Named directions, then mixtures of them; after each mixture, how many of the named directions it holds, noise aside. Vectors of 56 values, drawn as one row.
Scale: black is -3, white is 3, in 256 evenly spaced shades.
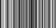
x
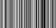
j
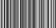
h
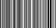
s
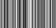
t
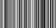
three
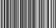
one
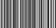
one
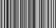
one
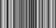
two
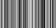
two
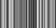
two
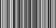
two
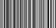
two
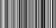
three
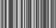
three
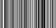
two
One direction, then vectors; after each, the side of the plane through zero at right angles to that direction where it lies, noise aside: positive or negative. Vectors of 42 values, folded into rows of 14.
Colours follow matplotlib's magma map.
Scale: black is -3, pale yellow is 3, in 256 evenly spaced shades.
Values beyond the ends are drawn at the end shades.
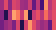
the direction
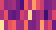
negative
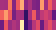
negative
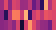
positive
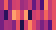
positive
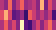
negative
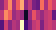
negative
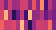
negative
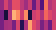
positive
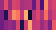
positive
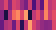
positive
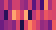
positive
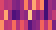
negative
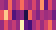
negative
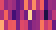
negative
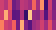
negative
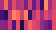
positive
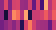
positive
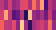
negative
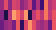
positive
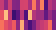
negative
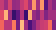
negative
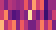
negative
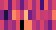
positive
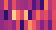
positive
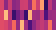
negative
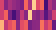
negative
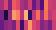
positive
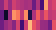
positive
